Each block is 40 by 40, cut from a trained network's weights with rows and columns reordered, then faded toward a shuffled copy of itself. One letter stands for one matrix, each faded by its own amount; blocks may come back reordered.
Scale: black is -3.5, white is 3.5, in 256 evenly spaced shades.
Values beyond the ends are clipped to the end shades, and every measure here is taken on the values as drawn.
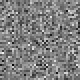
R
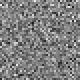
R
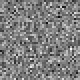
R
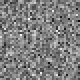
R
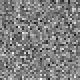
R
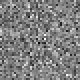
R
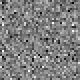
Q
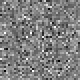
Q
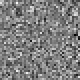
R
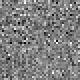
Q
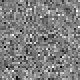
Q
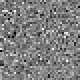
Q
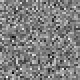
R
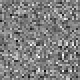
R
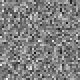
R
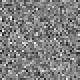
R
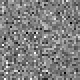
Q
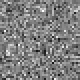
R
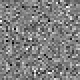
Q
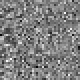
R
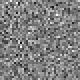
R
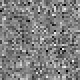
Q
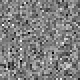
Q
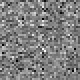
Q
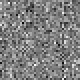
Q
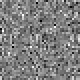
Q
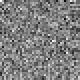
R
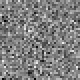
R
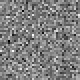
R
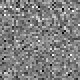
Q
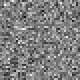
R
